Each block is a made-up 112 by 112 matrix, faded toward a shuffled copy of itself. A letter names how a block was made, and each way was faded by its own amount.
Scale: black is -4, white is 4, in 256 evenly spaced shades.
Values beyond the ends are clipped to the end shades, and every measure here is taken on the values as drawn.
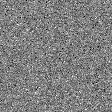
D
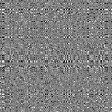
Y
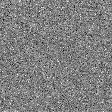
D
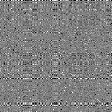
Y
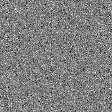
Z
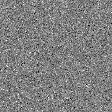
Z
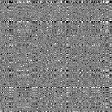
Y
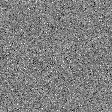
D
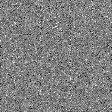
Z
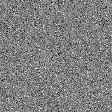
Z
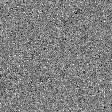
D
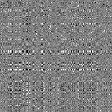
Y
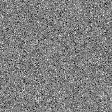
Z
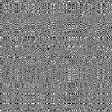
Y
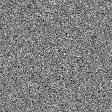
D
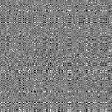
Y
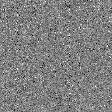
Z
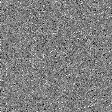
Z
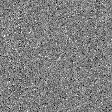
Z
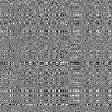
Y
